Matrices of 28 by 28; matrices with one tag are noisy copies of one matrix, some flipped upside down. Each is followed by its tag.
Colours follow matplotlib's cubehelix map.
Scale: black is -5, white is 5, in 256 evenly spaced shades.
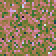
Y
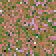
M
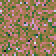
M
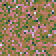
M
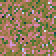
Y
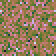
M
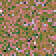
M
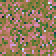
Y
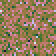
M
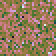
Y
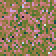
Y
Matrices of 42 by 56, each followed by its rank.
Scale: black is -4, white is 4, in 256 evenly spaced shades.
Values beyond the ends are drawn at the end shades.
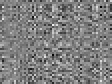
five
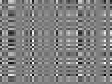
one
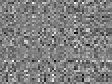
five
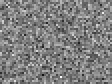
full rank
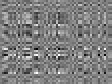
two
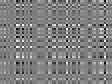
one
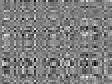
three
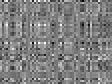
three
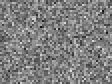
full rank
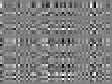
two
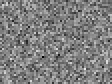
full rank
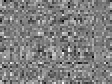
five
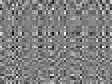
three
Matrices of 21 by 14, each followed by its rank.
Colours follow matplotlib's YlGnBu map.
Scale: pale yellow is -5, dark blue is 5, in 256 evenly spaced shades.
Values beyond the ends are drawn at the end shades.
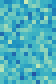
full rank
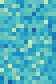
full rank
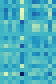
two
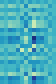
two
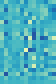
three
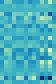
two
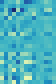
three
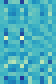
two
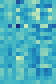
three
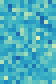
full rank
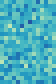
full rank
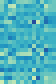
three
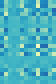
two
